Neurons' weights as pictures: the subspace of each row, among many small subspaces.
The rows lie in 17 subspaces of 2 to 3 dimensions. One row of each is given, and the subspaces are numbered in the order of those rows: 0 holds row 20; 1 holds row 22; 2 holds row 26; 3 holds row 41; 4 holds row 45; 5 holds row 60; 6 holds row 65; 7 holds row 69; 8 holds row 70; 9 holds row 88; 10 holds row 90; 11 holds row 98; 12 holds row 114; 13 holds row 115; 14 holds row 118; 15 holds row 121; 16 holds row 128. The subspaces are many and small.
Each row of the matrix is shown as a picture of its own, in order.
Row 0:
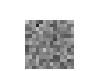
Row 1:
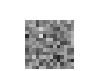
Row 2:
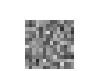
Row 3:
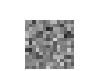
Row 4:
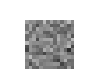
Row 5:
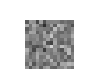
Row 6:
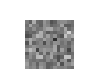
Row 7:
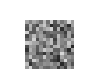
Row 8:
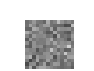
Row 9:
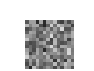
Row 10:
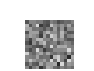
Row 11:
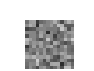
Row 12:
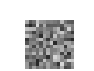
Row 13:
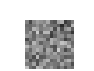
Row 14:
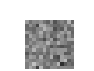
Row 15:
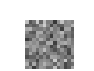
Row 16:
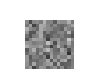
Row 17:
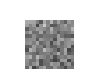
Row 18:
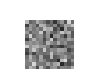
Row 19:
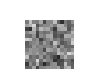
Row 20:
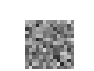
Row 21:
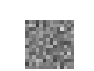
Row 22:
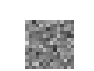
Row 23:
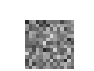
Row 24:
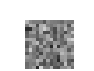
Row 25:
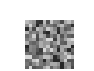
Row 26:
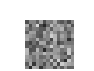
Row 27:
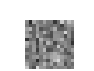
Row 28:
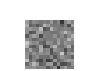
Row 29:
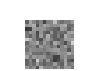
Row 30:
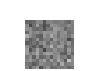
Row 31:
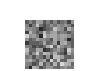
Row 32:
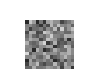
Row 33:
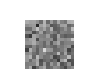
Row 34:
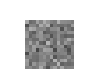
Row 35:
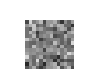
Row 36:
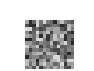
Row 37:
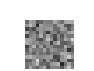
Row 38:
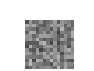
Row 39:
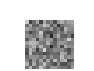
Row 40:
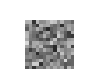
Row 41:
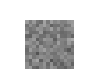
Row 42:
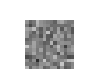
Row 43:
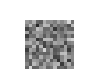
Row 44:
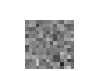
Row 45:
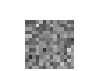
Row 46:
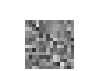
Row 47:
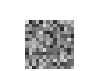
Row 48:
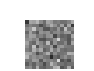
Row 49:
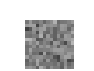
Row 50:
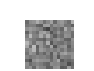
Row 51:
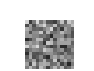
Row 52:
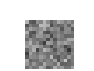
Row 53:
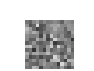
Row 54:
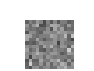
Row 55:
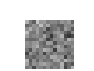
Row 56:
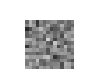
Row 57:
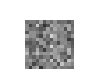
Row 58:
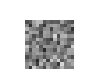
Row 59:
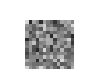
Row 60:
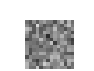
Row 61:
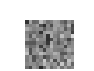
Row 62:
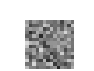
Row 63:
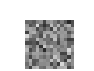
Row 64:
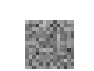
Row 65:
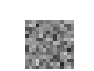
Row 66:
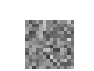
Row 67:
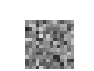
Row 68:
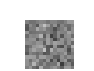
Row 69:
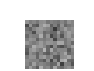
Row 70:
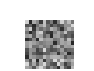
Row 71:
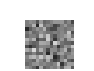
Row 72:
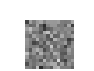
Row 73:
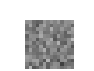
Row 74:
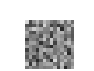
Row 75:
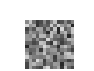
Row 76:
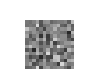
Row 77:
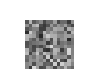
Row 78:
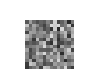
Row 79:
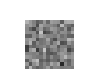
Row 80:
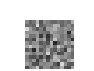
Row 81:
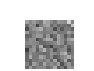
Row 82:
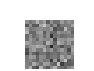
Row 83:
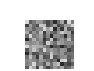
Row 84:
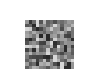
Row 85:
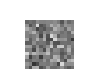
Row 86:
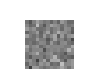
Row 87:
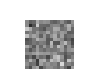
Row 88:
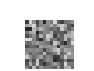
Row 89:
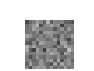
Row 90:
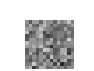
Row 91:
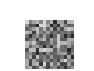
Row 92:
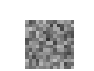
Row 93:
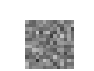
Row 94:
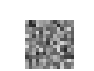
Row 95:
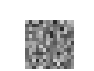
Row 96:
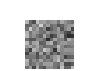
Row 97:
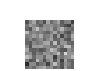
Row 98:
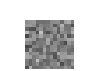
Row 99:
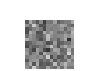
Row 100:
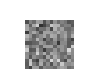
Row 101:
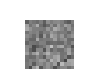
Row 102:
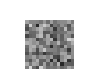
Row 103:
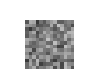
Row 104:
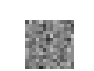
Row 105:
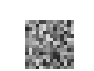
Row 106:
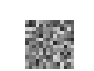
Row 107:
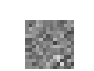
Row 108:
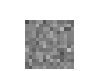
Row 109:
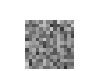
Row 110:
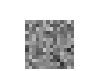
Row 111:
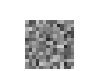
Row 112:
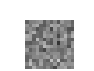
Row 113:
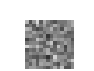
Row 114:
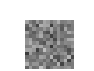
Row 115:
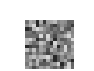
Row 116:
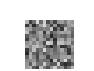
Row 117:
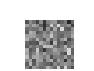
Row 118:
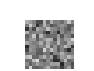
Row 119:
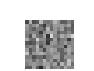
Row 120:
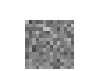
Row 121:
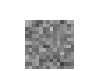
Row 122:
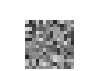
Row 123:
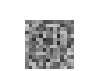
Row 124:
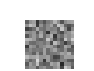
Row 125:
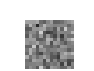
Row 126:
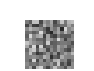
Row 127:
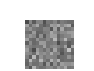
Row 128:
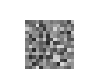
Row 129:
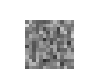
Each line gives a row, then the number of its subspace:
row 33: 4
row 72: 8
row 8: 11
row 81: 0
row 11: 6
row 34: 12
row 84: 13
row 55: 1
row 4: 14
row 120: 5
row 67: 9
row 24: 8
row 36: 9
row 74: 0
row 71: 16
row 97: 11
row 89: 11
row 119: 5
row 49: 9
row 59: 5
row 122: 9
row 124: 6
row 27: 5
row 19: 8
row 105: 5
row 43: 0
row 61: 5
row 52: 12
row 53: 13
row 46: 13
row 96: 1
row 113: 13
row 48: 8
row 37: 6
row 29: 9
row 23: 1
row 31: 10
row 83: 16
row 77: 10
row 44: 6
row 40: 1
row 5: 7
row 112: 15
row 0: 4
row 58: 15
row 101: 7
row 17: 4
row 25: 14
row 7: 14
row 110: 14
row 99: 10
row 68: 7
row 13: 11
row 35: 8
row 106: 0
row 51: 13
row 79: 11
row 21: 0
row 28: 15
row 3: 1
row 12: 0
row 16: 10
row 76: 16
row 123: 15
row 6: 1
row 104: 5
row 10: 12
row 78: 14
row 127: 11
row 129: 15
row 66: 10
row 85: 13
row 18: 16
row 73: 15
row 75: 14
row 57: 2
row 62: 15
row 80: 16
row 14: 16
